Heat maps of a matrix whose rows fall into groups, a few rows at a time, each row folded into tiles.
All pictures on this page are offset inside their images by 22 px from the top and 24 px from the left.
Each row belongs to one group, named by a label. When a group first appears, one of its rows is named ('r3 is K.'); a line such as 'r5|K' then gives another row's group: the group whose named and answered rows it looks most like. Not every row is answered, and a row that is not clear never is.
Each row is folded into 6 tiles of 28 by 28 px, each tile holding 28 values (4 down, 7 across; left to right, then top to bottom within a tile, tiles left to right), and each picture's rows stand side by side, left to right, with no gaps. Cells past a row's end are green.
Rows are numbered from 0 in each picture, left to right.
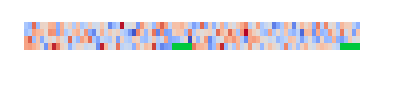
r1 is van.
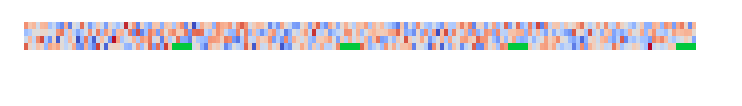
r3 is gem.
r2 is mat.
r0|mat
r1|gem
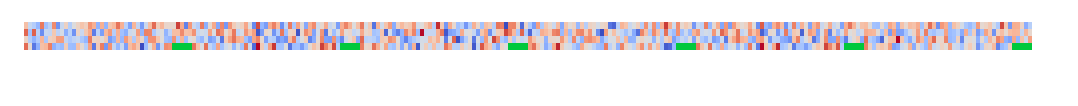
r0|gem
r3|van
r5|gem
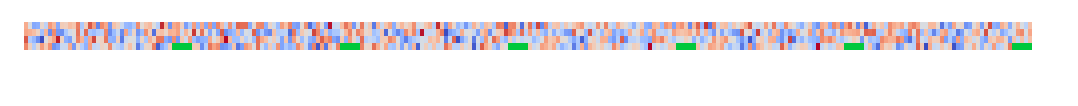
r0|gem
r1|gem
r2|gem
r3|gem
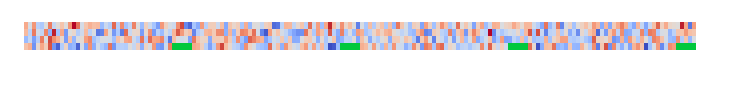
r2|van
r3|gem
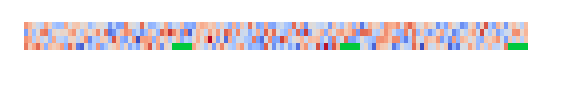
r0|mat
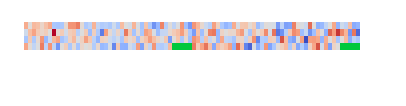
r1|mat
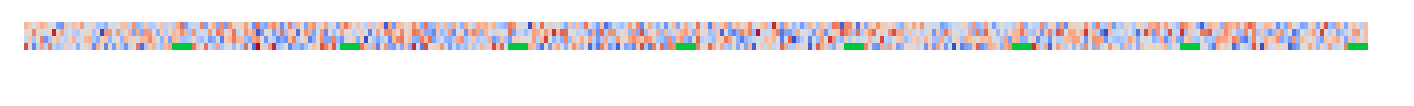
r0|mat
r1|van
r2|van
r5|mat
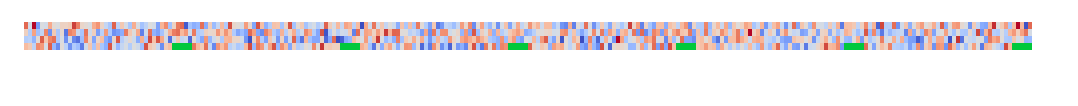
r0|gem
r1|van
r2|mat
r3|mat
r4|van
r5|gem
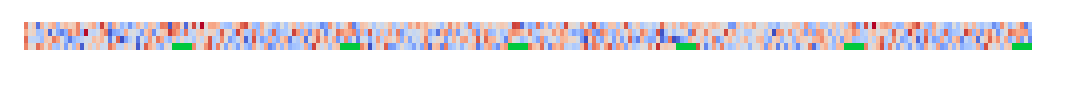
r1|mat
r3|van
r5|mat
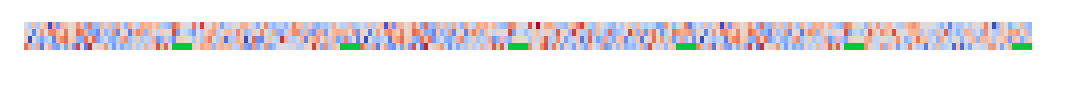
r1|mat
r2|van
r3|mat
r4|van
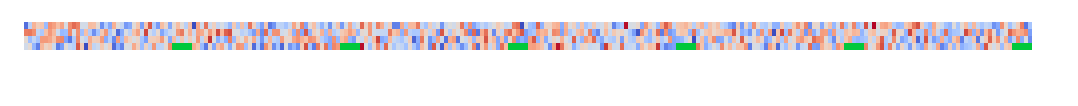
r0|gem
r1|mat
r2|mat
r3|van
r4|mat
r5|mat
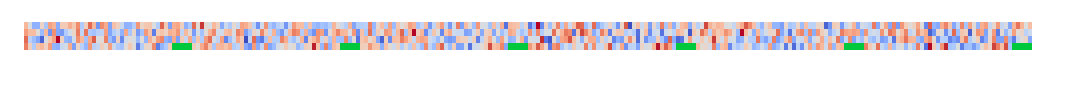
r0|gem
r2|van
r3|van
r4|mat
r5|van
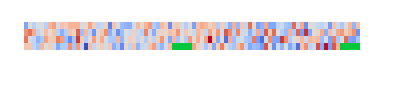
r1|mat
